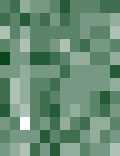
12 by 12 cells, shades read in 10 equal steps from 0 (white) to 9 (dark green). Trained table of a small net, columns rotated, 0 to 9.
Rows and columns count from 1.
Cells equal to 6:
40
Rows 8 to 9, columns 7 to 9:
5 5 5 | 5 4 5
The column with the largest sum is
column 6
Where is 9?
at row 5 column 1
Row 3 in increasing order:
3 3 4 5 6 6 6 6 6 6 6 6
